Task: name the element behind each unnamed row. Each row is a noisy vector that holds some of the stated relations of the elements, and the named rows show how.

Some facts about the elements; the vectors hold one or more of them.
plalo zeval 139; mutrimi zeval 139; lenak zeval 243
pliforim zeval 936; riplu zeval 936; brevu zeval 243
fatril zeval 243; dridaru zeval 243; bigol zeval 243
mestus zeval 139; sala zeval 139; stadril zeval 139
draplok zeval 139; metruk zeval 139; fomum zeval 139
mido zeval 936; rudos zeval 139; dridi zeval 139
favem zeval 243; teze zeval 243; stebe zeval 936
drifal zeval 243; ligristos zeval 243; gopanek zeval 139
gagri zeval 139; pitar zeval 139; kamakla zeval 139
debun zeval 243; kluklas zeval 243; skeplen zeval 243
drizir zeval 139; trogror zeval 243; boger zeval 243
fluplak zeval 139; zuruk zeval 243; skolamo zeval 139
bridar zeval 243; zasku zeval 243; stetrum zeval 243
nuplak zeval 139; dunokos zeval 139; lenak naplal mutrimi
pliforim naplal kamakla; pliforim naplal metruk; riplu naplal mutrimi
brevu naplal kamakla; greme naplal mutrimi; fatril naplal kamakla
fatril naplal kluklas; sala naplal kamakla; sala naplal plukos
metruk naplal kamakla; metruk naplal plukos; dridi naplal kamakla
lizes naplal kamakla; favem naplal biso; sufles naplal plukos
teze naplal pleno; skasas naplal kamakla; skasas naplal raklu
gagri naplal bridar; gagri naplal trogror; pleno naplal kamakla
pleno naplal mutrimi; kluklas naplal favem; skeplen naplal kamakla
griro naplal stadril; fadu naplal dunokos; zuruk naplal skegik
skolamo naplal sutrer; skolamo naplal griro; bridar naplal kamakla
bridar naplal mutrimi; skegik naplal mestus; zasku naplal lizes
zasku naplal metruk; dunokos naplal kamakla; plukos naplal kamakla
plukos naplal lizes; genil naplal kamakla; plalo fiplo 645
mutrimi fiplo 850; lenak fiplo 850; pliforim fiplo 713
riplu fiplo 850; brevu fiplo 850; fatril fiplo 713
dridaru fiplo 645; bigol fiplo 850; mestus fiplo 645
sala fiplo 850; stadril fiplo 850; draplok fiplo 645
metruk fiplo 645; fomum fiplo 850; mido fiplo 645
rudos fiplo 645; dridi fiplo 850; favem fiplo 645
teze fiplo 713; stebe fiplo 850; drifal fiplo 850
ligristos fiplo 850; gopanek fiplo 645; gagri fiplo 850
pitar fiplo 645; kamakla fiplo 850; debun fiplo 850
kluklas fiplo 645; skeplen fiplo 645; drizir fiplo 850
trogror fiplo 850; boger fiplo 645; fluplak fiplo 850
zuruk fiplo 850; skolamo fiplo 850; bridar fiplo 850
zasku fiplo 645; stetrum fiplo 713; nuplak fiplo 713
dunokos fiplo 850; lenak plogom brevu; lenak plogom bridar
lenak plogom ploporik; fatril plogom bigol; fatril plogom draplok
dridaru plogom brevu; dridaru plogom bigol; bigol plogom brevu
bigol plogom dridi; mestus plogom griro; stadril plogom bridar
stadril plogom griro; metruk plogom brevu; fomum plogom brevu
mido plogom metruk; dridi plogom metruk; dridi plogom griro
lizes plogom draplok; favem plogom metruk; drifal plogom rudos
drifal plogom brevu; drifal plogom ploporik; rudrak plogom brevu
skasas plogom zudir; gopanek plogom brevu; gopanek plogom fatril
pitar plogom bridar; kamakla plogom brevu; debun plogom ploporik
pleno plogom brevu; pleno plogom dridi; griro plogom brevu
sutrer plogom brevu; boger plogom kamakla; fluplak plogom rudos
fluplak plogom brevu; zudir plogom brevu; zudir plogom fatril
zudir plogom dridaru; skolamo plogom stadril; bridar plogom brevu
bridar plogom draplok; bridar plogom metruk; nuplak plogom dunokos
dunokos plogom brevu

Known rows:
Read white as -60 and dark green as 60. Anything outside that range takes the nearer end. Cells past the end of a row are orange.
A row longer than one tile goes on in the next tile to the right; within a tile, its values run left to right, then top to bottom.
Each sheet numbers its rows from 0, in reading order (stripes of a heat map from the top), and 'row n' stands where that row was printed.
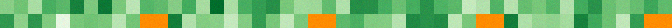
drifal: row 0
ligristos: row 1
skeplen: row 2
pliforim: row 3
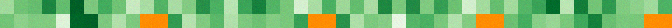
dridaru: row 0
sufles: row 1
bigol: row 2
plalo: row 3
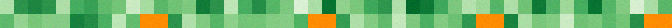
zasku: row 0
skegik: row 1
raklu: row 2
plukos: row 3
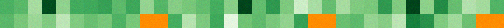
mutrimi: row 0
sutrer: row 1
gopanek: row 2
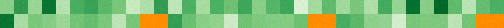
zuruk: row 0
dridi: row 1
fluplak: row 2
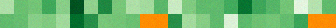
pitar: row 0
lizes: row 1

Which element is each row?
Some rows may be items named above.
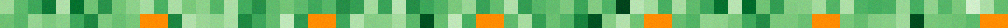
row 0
plalo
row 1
pliforim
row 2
stetrum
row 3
favem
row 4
plalo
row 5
metruk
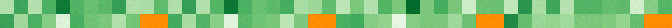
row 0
bridar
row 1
bridar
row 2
kamakla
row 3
sala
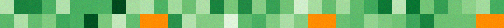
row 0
kluklas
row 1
bigol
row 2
plalo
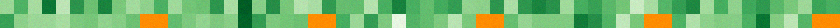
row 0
drizir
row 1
mestus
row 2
lenak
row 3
zasku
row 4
teze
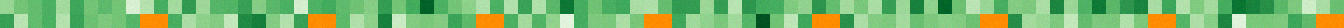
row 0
griro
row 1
fatril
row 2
greme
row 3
bridar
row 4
stetrum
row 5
stadril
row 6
riplu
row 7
pleno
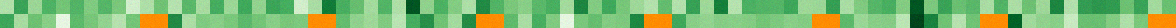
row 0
brevu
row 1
skolamo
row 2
nuplak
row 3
ploporik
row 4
gagri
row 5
mido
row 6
stebe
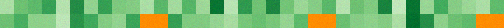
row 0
rudos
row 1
drizir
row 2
draplok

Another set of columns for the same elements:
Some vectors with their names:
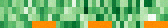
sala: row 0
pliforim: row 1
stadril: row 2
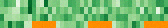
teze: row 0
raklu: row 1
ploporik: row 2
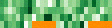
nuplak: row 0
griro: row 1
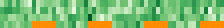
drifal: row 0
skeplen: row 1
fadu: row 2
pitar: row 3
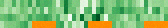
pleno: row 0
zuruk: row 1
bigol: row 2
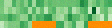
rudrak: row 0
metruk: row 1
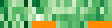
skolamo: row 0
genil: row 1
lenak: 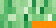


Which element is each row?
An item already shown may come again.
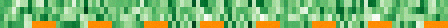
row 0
fatril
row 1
pliforim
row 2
gagri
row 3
skolamo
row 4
skolamo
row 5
riplu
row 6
stadril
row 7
stetrum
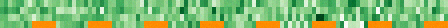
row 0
stebe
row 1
greme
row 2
bridar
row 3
kamakla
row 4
mutrimi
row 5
skegik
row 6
mestus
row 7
brevu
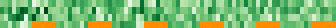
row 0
favem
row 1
rudos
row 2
fatril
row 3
brevu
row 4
mido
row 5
stebe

